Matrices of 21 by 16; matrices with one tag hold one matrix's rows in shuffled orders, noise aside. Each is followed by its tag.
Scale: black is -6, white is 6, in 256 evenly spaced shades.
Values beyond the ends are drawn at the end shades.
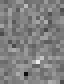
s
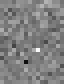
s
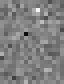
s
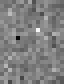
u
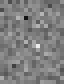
s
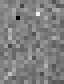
u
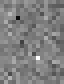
u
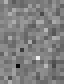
u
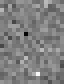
s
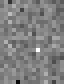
u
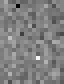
u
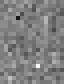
u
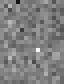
u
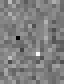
u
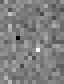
u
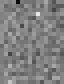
u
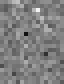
s
